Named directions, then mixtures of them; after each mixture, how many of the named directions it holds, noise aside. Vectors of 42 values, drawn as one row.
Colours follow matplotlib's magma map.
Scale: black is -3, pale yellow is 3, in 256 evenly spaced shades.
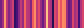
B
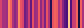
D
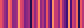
one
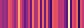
one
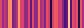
one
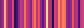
one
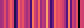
two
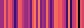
two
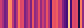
one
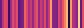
one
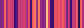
two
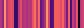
two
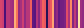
two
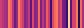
one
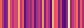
two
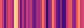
one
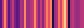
two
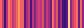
two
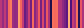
one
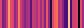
one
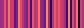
two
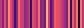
two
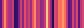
one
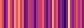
two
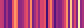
two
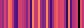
two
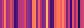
two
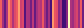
two
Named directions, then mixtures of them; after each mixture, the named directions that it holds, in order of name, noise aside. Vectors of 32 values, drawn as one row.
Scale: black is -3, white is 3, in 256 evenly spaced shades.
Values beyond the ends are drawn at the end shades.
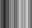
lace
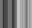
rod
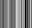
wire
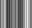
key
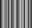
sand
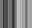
rod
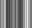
key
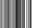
wire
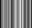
sand, wire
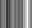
key, lace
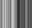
rod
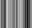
key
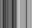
rod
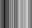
lace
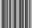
sand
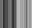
rod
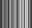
lace, sand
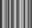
sand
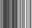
rod, wire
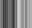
rod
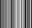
sand, wire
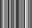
sand, wire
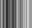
key, rod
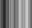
lace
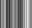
key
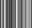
key, wire
